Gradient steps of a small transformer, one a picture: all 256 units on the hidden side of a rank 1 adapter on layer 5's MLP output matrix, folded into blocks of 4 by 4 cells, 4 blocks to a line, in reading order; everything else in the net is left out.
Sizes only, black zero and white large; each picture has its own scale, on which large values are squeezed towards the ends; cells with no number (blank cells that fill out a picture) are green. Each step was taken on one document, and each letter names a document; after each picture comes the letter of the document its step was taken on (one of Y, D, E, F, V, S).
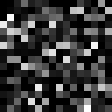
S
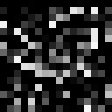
S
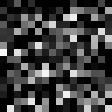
S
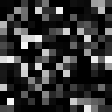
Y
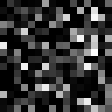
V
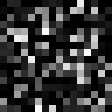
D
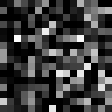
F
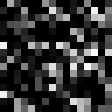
V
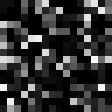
Y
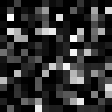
D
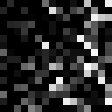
V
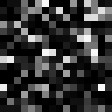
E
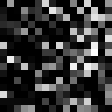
V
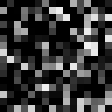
V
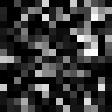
E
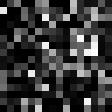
F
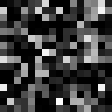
E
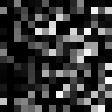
F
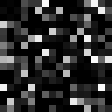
Y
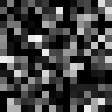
Y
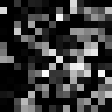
F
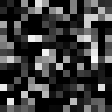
E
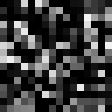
E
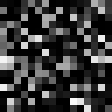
Y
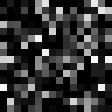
Y
